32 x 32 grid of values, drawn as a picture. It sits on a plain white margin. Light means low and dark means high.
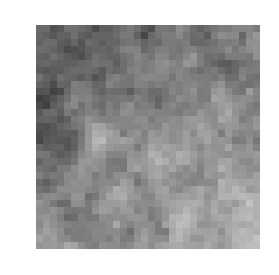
Histogram: bell-shaped. Ninth with the lowest average: bottom right. Mirror symmetry: none. Grain: blotchy. Slope: up to the top left.
